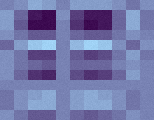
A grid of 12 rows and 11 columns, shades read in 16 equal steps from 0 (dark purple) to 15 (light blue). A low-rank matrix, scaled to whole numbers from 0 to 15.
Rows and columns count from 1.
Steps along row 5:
up up up down up up down down down up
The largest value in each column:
11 11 14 15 10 13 15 14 10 12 10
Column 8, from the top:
11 1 1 6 14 5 7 4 9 11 12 7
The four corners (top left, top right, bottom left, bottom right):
9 10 10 9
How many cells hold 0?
4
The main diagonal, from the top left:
9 7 0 6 9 6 7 4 9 8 9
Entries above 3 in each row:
11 7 6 11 11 11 11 8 11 11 11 11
